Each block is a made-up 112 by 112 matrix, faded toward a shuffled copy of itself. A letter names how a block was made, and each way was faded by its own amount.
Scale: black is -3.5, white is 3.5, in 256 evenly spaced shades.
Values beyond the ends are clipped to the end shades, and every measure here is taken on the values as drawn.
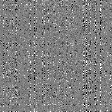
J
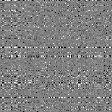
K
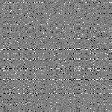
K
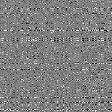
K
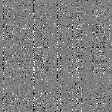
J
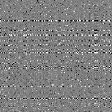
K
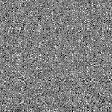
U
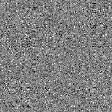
U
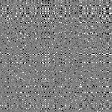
K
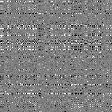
K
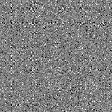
U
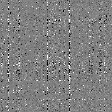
J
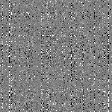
J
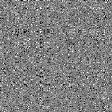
U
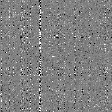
J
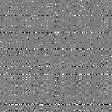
K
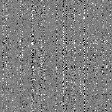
J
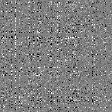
J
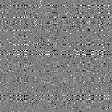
K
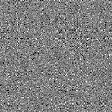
U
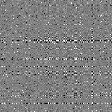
K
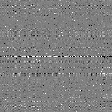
K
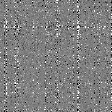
J
